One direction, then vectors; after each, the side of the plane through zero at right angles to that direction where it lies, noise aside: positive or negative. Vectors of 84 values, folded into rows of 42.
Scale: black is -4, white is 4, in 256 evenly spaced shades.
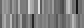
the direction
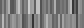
positive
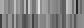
positive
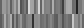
positive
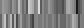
positive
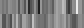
negative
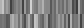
positive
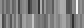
negative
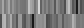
positive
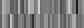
positive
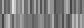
positive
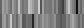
positive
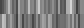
positive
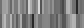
positive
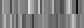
positive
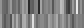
negative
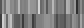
positive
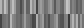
positive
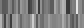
negative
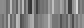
negative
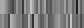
positive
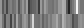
negative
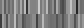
positive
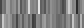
positive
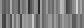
negative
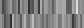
negative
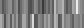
negative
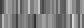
positive
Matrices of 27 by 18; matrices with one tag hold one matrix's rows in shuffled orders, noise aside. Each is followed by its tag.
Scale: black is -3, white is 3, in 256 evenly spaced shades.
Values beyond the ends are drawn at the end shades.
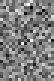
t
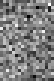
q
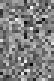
t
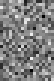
t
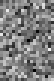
q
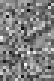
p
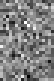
p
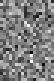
t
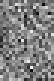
t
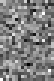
q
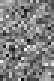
p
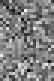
p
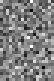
t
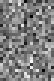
t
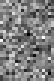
q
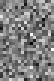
t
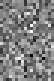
t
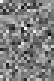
p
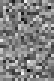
p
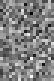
t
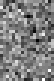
q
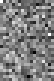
q
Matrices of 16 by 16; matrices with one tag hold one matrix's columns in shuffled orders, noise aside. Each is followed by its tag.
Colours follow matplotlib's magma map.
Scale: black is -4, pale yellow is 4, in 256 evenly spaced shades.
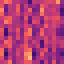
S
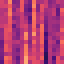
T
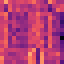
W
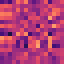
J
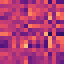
J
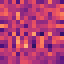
J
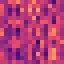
S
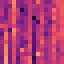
T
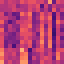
W
